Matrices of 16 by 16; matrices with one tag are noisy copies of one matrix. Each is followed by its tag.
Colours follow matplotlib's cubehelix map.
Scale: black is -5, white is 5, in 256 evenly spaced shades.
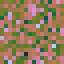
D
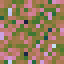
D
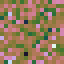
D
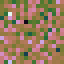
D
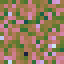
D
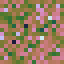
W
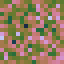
W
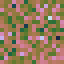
W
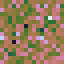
W
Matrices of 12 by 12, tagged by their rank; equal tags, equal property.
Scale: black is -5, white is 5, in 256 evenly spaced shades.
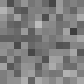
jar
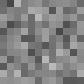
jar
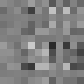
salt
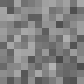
jar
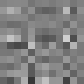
salt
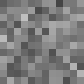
jar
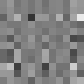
salt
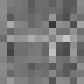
salt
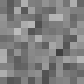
jar
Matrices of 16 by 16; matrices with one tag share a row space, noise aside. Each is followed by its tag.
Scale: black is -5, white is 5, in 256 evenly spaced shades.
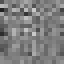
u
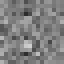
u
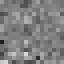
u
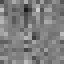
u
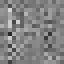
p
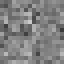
u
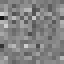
u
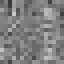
p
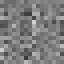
u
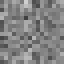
u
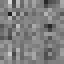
p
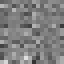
u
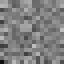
u
